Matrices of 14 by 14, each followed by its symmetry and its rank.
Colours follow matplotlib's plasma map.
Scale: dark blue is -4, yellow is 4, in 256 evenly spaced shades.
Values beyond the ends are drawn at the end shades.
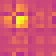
symmetric, rank two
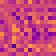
neither, rank three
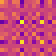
symmetric, rank two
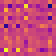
antisymmetric, rank two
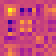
symmetric, rank two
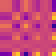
symmetric, rank one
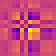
symmetric, rank one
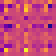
antisymmetric, rank two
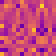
neither, rank three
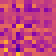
neither, rank three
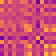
symmetric, rank two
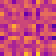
antisymmetric, rank two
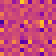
antisymmetric, rank two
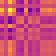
symmetric, rank one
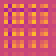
symmetric, rank one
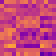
neither, rank three
